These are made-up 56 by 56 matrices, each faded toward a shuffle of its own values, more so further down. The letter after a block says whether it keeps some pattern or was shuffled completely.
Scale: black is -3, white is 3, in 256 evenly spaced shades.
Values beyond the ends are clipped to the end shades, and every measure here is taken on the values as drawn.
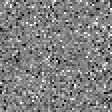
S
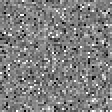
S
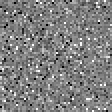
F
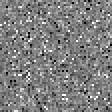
S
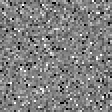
F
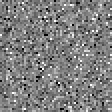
F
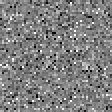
F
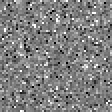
F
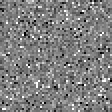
F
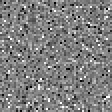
F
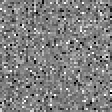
S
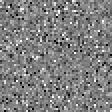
F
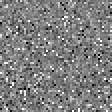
F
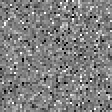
S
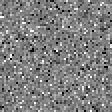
F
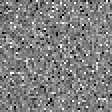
F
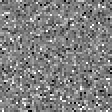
F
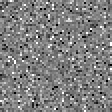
F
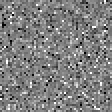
S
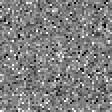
F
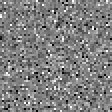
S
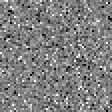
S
